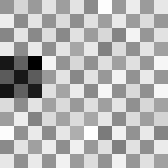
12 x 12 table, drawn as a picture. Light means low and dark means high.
A checkerboard runs through the table. On average the colour sits 30% of the way up the scale. The middle left is the ninth with the highest average. An odd patch, higher than its surroundings, sits in the middle left.
